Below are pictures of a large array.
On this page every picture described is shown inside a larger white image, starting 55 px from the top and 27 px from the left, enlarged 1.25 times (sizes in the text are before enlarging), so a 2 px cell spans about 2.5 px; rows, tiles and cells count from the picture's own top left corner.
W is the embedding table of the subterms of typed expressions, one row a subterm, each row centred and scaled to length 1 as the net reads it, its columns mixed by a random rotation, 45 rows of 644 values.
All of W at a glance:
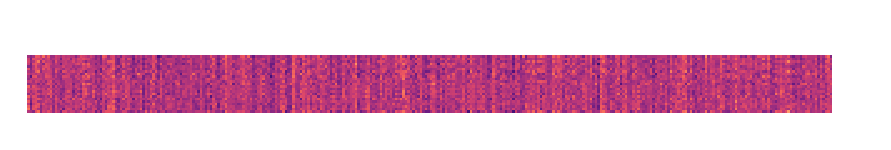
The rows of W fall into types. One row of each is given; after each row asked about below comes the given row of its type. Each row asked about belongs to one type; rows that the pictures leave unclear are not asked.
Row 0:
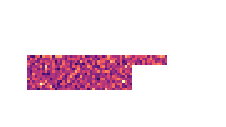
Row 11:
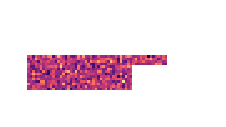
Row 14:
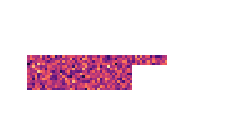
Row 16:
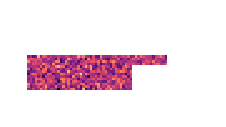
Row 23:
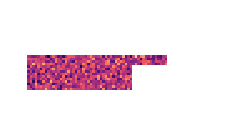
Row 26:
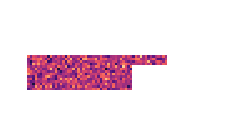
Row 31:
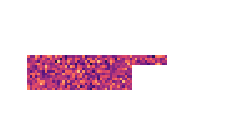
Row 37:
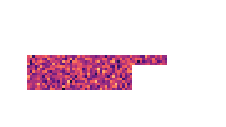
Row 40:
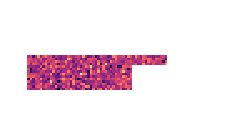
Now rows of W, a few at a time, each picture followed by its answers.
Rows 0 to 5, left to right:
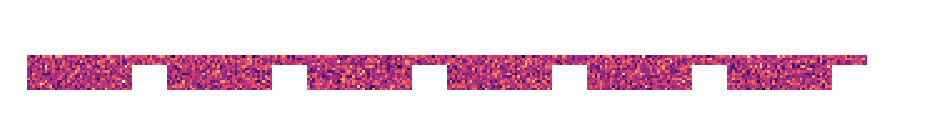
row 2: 31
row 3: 23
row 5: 11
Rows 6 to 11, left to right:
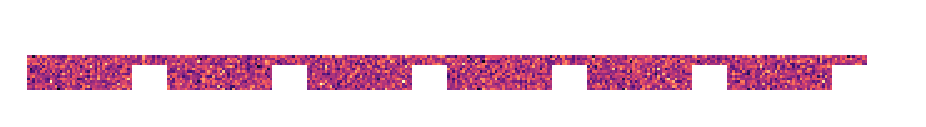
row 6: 40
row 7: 31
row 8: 0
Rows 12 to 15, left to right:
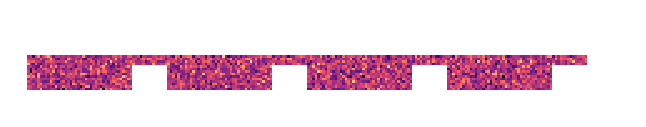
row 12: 40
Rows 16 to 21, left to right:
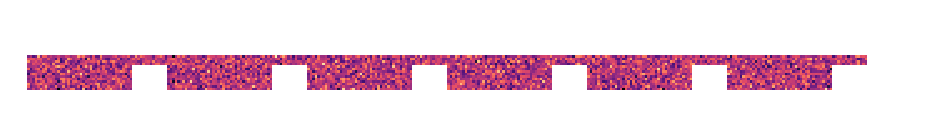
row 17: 23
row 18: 16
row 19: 31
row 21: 26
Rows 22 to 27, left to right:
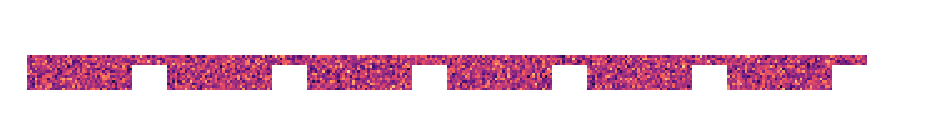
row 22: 26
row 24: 11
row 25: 37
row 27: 31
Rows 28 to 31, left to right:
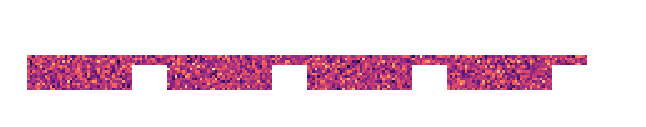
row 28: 37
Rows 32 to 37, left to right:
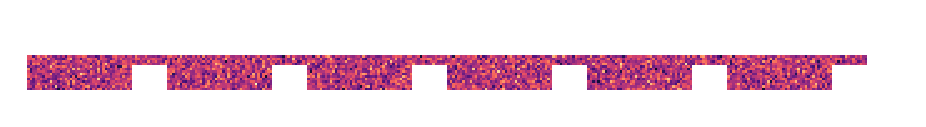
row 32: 40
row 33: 37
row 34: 40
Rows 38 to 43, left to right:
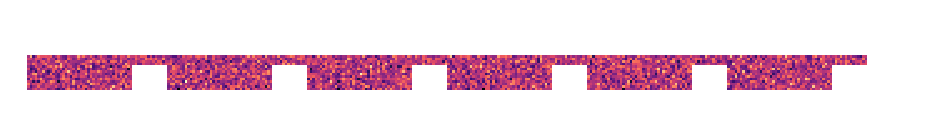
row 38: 11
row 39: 0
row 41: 11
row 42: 37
